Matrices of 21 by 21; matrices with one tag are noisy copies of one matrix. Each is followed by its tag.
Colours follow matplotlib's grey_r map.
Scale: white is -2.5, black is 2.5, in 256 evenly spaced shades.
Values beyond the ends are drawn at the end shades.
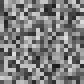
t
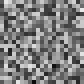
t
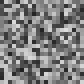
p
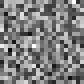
t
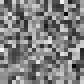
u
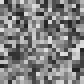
u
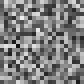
t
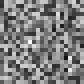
t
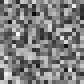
p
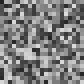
p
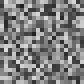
t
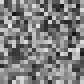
u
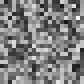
u
